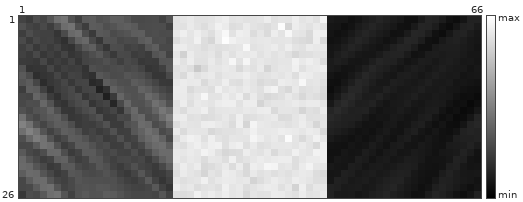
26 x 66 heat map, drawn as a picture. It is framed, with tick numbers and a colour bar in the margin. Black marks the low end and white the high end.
It is made of 1 by 3 panels. Panel 1,1: low, slanting down to the right. Panel 1,2: very high, fine-grained, faint in contrast. Panel 1,3: very low, slanting up to the right, faint in contrast.
